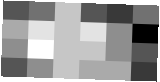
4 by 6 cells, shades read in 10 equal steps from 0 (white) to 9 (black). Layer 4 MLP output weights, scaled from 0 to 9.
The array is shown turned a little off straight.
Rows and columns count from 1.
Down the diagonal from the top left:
6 1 2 3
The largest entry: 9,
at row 2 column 6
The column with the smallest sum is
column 3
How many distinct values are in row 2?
5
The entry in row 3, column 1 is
4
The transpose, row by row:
6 3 4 6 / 5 1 0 4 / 2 2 2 2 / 6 1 2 3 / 7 4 4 3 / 5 9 6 7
